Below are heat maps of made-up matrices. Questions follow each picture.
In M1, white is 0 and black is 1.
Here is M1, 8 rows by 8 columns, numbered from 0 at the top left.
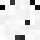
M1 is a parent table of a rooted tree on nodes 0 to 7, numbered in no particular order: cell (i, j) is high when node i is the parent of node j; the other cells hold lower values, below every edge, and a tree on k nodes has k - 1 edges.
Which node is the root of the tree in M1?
1
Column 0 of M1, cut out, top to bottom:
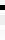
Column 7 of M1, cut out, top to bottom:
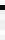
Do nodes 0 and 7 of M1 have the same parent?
yes
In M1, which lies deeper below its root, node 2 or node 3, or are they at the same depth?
the same depth
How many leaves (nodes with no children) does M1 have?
4
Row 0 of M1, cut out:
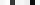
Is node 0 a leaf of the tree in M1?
no
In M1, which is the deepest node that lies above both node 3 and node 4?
7
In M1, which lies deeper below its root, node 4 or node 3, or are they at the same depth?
the same depth
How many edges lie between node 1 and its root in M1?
0
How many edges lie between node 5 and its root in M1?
3
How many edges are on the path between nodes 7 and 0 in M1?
2
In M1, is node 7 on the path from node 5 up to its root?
yes
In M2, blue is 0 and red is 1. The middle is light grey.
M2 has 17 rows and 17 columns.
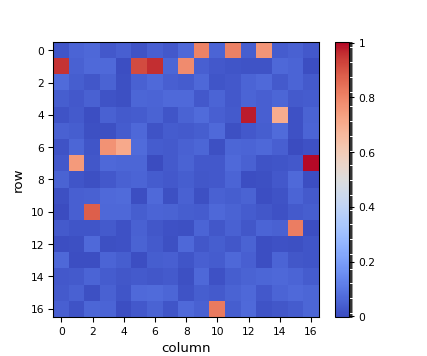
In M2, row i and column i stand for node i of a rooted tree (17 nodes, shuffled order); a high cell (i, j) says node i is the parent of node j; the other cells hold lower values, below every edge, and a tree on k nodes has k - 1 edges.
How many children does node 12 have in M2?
0
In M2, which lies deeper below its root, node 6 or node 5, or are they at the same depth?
the same depth
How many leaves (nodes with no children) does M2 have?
9
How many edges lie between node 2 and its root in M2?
3
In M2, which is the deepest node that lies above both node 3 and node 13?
1
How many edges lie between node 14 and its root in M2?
4
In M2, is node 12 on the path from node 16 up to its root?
no
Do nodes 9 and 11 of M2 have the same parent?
yes
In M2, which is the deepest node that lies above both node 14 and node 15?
1
